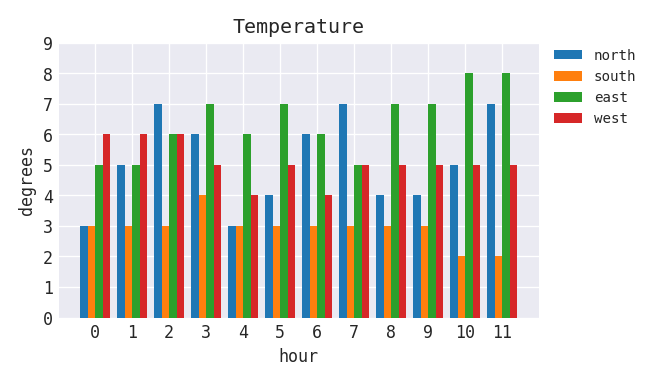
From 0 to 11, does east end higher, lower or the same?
higher
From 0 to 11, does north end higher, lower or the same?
higher
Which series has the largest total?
east
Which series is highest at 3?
east
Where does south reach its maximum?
3
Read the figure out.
Title: Temperature
x-axis: hour, ticks 0 1 2 3 4 5 6 7 8 9 10 11
y-axis: degrees, ticks 0 1 2 3 4 5 6 7 8 9
Legend: north, south, east, west
Values:
north: 3 5 7 6 3 4 6 7 4 4 5 7
south: 3 3 3 4 3 3 3 3 3 3 2 2
east: 5 5 6 7 6 7 6 5 7 7 8 8
west: 6 6 6 5 4 5 4 5 5 5 5 5
